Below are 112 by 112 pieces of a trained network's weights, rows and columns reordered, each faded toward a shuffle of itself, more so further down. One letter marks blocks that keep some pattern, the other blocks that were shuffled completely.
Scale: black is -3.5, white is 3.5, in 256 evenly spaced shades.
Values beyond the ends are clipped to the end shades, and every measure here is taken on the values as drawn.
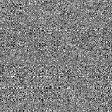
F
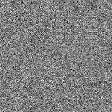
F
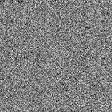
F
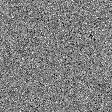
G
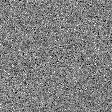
G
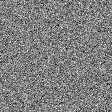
G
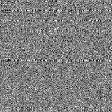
F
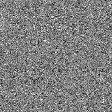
F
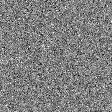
G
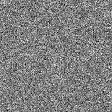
F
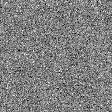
G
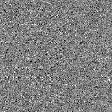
F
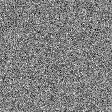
G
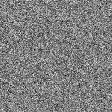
F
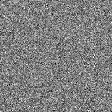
F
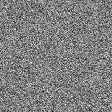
F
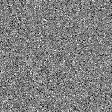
F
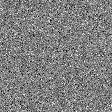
G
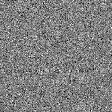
F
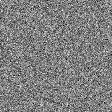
F
